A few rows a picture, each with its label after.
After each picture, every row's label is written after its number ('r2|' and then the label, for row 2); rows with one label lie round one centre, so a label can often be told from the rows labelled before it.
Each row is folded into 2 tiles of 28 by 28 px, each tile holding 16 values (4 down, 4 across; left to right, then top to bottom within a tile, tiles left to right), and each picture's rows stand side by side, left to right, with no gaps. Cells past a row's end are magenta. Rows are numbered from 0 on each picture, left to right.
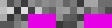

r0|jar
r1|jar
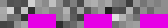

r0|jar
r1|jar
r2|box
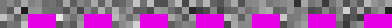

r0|box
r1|box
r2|box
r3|box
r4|box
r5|box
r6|jar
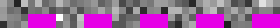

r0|box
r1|box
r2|jar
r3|jar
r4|jar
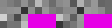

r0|box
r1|box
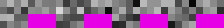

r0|box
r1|jar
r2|jar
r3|jar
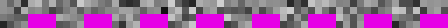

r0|jar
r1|box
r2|jar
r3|jar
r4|box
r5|jar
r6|box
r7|jar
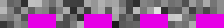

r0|jar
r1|jar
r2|jar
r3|box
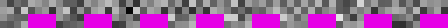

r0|jar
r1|jar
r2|jar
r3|box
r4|box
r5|box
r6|box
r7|jar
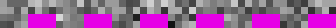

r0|jar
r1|box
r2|jar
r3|jar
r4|box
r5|jar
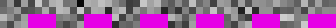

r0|box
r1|jar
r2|jar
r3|box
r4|jar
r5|box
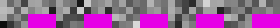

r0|jar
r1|jar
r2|box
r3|jar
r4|box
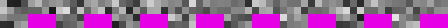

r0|jar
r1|jar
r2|jar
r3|box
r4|jar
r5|box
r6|jar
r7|box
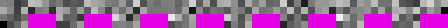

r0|jar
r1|jar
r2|box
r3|box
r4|box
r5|jar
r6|box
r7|jar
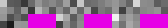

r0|jar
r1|box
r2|box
